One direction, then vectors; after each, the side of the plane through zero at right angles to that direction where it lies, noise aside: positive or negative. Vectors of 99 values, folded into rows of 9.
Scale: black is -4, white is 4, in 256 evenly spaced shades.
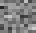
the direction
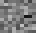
positive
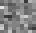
negative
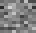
positive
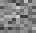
positive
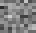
positive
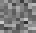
positive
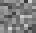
negative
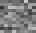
positive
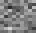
negative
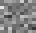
negative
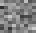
positive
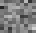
positive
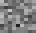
positive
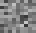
positive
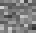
negative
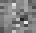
positive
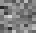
positive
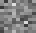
positive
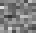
negative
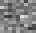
negative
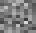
negative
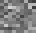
positive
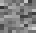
positive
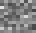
negative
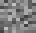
positive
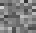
negative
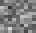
negative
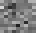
negative
